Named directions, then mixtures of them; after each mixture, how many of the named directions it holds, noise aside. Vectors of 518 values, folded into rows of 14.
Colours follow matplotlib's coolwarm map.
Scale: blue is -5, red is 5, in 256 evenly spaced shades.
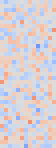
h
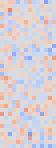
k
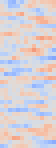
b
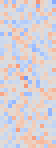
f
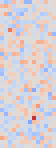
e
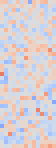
two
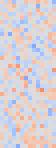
one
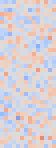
three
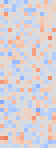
three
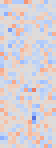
one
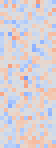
one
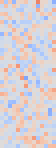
one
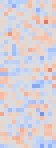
two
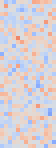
three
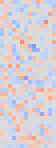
two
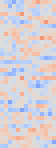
two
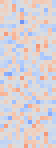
three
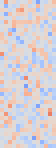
two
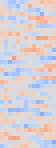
one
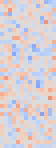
two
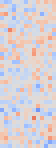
three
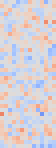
two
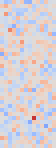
one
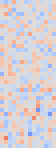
three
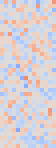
one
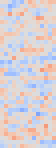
two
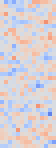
three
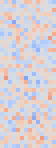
three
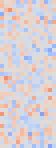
one
